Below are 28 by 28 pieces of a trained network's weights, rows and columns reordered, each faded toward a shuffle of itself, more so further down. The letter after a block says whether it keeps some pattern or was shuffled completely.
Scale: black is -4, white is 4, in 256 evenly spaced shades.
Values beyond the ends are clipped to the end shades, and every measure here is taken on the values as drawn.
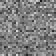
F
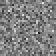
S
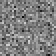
F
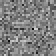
F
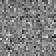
F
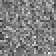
S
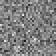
F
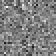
F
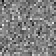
S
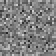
S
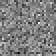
S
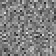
F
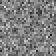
S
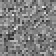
F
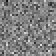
S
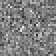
S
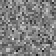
S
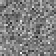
S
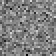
S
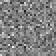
F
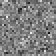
S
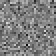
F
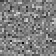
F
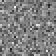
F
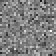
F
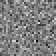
S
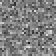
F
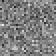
F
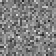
S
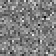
S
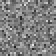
S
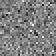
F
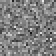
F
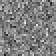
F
